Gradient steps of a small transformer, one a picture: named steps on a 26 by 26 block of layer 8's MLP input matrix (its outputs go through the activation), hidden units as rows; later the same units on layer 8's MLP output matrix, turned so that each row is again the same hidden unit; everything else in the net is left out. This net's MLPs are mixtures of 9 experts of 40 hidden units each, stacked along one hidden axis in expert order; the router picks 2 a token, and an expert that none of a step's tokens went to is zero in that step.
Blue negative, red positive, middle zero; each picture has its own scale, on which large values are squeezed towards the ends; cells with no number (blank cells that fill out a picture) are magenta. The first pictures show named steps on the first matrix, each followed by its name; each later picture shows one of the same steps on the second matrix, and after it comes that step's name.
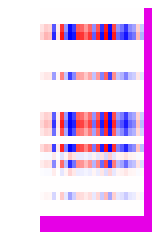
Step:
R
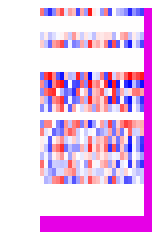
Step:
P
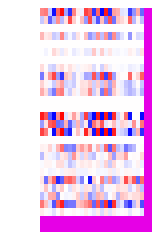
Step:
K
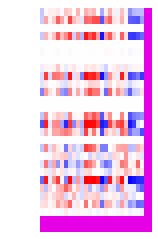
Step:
K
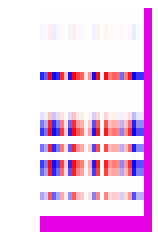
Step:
R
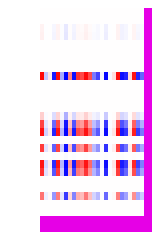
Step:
R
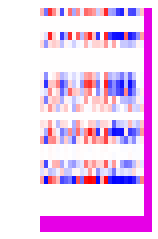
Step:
P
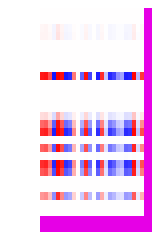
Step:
R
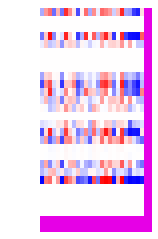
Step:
P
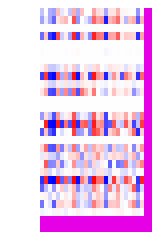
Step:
K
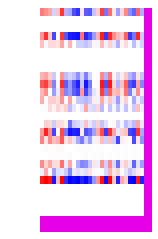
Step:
P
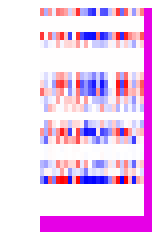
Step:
P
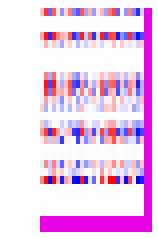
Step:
P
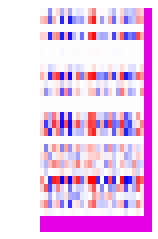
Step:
K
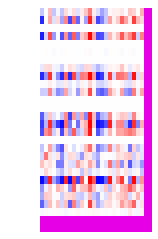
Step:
K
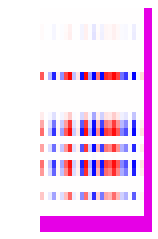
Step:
R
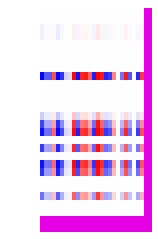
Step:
R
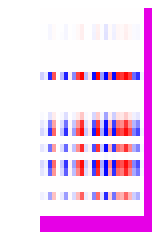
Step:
R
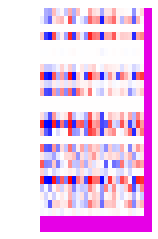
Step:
K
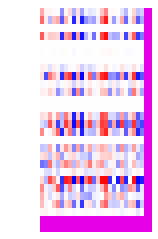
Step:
K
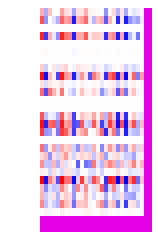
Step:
K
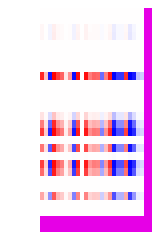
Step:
R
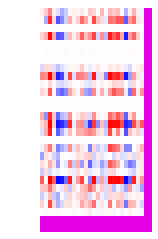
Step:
K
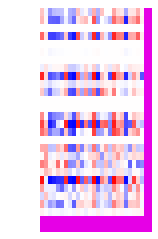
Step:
K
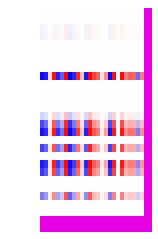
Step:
R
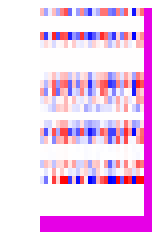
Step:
P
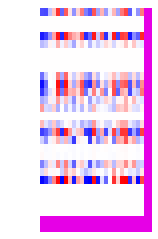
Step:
P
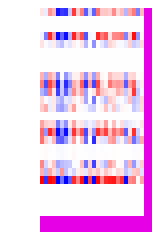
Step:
P
